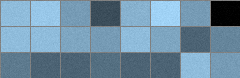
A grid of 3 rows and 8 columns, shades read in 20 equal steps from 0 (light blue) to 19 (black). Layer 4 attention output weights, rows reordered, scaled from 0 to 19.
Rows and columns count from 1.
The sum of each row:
47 36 64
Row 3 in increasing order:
2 5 8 9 10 10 10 10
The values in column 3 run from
4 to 10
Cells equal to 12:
1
